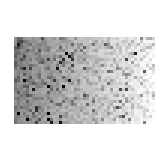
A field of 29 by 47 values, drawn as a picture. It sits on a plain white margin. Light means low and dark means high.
The field climbs toward the left. The texture is fine-grained noise. No regular stripes run through it. No row or column stands out.
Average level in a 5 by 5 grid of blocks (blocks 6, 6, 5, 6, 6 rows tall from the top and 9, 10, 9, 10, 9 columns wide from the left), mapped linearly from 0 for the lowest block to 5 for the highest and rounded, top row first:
5 4 3 1 1 / 5 4 3 2 0 / 5 4 2 1 0 / 5 4 3 2 0 / 5 4 2 2 0
